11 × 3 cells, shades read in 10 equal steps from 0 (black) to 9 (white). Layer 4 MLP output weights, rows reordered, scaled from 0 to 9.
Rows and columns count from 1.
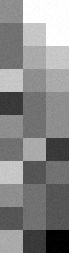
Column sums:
52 54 53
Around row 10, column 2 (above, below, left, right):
4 2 3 3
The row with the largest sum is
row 1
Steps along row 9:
down down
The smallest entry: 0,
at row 11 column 3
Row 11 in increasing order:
0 2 6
